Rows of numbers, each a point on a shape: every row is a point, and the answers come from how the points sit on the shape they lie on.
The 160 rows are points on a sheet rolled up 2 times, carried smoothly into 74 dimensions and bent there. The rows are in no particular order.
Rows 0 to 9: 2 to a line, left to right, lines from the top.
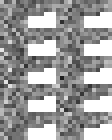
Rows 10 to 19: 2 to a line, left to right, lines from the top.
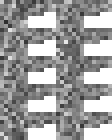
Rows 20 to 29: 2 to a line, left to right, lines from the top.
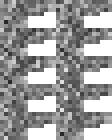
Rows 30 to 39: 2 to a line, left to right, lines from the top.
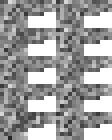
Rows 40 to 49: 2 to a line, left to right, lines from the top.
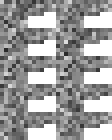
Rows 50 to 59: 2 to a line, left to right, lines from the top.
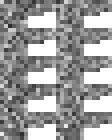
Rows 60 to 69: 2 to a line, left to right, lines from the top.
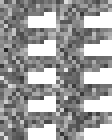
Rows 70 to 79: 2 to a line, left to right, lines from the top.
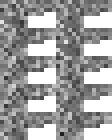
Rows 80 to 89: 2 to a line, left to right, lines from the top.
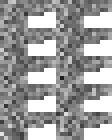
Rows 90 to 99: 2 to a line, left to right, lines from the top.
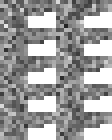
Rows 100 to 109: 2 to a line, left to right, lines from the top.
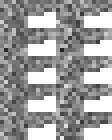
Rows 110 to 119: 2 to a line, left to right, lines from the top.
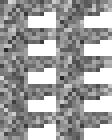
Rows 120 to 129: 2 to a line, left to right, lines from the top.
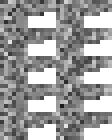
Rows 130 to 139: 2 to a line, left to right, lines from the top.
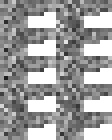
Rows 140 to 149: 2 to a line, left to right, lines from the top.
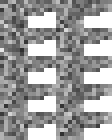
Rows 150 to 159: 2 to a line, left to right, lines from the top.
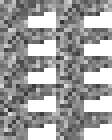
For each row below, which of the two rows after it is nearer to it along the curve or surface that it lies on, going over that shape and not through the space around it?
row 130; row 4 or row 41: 41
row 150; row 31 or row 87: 87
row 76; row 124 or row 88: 124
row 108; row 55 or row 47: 55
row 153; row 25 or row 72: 25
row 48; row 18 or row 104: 104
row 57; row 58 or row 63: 58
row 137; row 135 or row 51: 51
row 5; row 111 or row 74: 74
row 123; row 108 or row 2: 108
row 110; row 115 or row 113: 115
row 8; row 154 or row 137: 154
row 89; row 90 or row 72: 90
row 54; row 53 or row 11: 53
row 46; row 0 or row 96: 96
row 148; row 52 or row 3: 52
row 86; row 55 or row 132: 55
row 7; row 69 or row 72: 69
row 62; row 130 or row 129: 130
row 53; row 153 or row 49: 49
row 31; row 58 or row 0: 58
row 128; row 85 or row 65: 65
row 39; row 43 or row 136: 136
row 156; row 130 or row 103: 103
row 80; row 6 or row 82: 82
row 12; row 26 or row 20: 20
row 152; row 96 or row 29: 29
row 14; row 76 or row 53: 76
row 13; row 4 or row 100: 4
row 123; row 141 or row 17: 141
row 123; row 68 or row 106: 106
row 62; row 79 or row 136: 79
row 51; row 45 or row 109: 45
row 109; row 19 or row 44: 19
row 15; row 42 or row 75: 42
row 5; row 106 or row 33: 106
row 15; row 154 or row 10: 154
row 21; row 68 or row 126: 68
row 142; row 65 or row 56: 65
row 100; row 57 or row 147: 147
